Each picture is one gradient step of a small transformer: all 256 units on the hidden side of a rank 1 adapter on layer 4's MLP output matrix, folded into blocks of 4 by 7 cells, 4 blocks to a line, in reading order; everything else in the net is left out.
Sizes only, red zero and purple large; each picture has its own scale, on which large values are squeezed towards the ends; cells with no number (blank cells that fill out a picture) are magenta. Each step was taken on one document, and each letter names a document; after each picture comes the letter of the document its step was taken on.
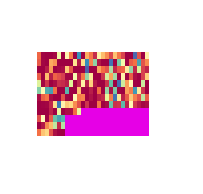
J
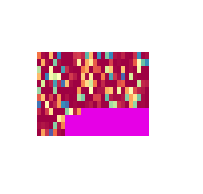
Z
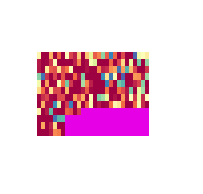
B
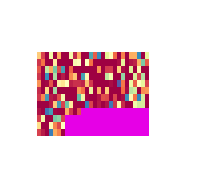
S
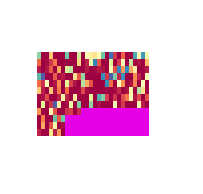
B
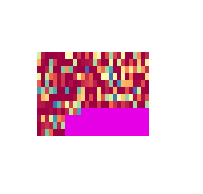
J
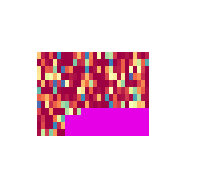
Z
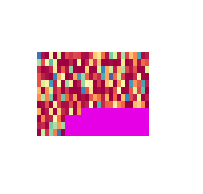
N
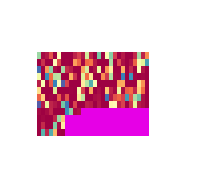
Z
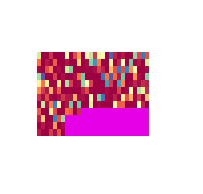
B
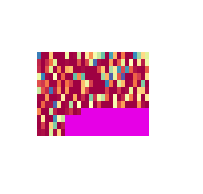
B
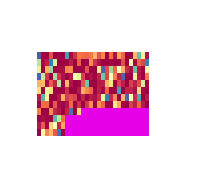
N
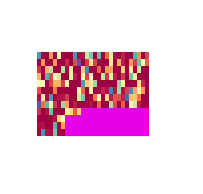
Z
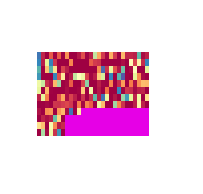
N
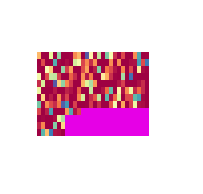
Z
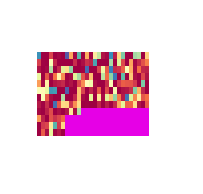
J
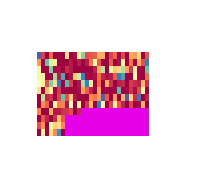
N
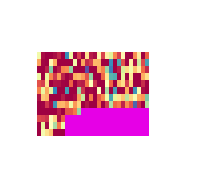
J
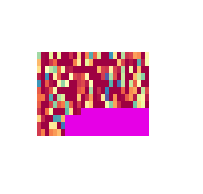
S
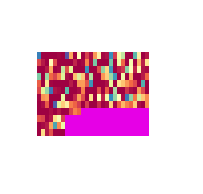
J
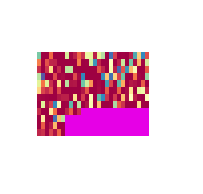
B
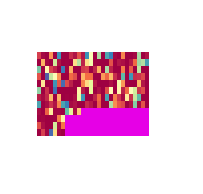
Z
